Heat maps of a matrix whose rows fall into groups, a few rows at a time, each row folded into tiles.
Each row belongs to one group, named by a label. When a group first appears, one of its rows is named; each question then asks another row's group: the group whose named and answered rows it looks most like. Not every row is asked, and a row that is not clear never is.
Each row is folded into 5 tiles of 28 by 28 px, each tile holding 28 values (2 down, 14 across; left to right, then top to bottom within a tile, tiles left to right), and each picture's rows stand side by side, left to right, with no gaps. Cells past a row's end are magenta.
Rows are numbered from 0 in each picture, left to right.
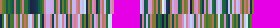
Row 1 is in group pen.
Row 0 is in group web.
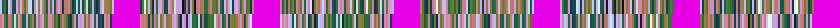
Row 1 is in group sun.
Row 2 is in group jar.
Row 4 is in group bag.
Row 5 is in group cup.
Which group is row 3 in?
pen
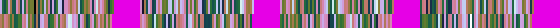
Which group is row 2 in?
cup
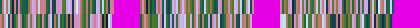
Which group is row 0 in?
sun
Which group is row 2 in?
jar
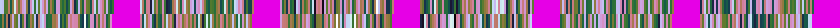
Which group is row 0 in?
pen
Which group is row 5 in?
sun
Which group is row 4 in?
pen
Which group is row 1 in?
cup
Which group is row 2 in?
bag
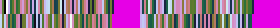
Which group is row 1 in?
jar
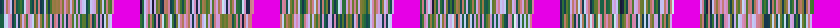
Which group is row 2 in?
sun
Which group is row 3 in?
web
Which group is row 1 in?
web
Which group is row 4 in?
web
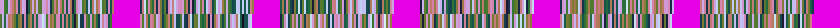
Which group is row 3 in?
web
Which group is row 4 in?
sun
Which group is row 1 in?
sun
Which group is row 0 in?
pen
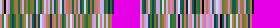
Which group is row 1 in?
bag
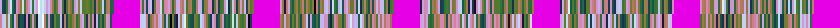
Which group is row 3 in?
sun
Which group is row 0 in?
jar
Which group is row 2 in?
cup
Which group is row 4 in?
sun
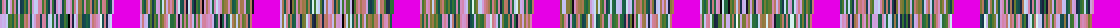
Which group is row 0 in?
sun
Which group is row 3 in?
cup
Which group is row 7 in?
web
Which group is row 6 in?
sun
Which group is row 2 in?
bag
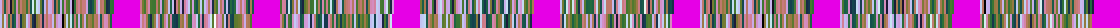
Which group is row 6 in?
bag
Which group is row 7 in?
cup
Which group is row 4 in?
cup
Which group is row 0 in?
bag
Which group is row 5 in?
bag
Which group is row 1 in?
bag
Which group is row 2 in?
sun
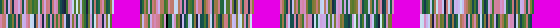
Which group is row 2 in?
pen
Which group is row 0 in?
web
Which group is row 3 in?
jar
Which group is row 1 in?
sun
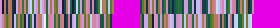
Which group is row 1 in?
web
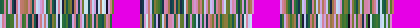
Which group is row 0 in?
jar
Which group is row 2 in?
pen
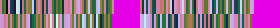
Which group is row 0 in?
bag
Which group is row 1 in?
jar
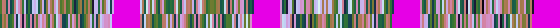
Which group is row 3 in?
bag
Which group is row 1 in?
cup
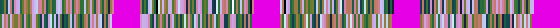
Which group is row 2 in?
cup
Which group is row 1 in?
jar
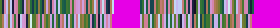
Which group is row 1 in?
sun
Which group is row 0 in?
web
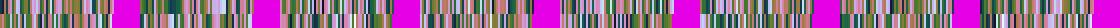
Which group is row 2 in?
bag
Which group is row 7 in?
web
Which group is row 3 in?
bag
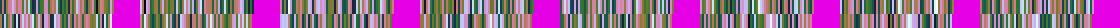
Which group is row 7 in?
pen
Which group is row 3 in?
cup
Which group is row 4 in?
sun
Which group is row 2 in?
jar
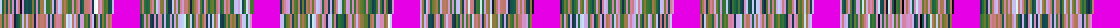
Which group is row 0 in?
cup
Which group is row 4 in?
web
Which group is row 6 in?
bag
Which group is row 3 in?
bag
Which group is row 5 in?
web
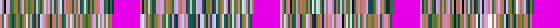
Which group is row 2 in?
bag
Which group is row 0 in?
cup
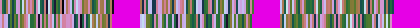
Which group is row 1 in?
jar
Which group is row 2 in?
cup
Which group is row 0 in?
bag
